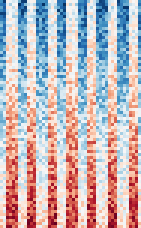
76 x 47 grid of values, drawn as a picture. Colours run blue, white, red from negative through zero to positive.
Average level on the scale: 50%. Stripes: upright, repeating 7 times. Slope: up to the bottom.
